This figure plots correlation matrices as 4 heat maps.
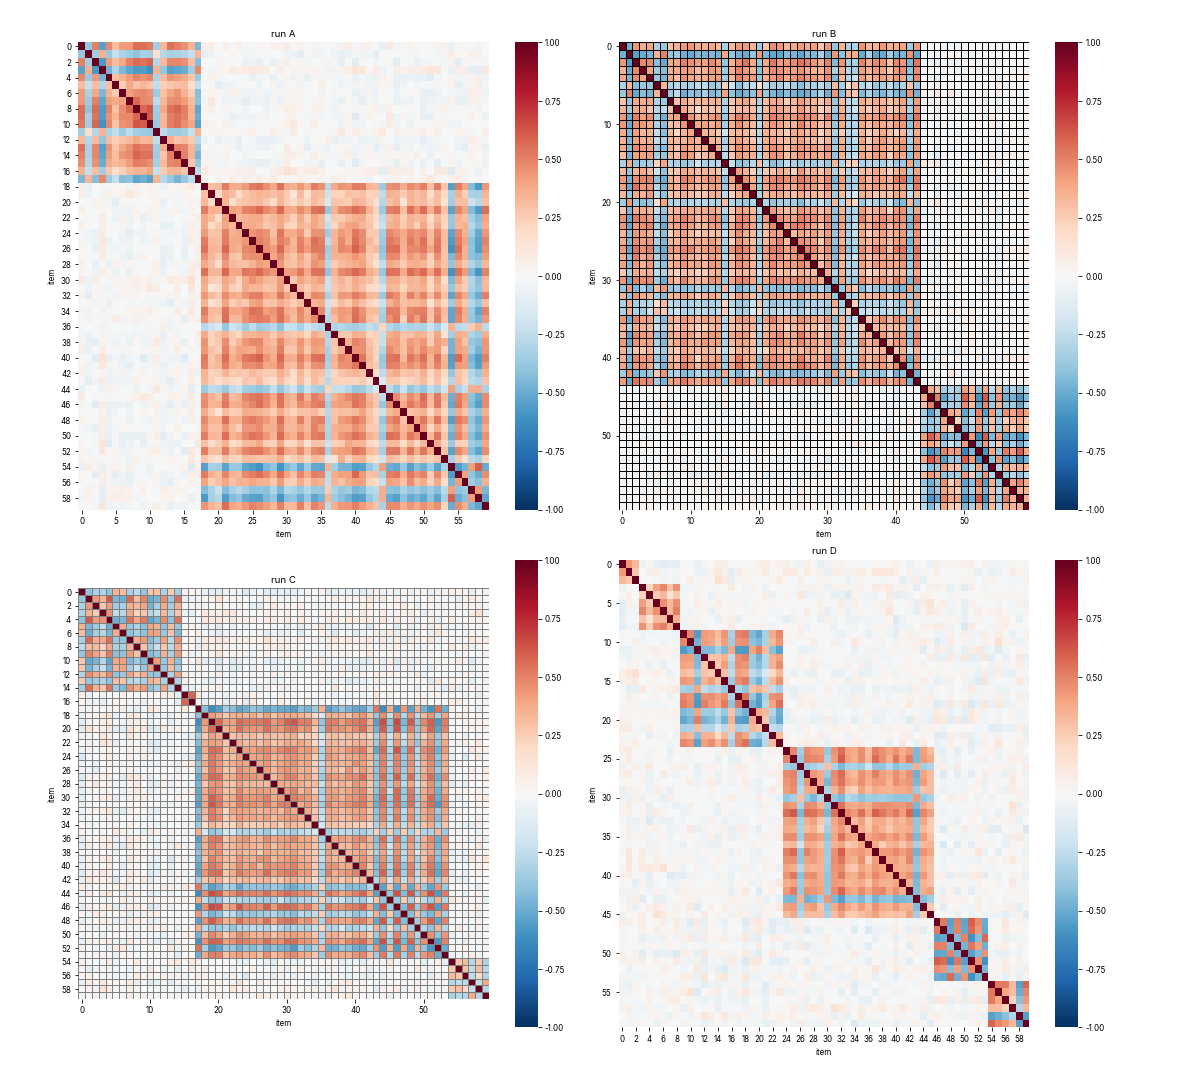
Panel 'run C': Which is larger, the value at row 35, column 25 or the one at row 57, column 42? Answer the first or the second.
the second
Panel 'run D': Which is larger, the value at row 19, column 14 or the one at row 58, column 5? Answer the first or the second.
the second
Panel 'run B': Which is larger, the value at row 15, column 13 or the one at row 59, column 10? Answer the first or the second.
the second
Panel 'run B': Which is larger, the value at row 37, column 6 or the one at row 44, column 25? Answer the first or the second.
the second
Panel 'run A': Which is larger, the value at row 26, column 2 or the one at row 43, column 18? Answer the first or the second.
the second
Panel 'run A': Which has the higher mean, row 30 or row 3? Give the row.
30
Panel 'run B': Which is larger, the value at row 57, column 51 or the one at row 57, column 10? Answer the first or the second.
the second
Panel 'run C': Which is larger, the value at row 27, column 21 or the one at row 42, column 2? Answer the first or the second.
the first
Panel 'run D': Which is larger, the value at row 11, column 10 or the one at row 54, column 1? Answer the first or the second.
the second
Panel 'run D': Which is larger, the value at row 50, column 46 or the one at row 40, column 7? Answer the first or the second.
the second
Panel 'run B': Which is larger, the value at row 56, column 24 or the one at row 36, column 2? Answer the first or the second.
the second
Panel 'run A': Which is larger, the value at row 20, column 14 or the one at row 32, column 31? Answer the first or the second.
the second
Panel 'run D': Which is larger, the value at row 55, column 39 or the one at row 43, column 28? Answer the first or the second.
the first
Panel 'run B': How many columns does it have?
60
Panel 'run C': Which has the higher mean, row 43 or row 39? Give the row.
39
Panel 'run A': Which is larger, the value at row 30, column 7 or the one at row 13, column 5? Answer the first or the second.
the second
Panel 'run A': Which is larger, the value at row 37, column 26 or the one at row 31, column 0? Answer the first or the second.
the first
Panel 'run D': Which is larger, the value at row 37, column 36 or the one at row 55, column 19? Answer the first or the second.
the first
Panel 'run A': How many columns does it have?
60
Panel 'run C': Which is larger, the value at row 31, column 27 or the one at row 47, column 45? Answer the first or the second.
the first
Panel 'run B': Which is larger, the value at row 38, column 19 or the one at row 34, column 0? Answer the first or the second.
the first
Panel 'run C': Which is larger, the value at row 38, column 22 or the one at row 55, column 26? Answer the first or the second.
the first
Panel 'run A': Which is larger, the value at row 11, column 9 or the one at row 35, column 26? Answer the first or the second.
the second
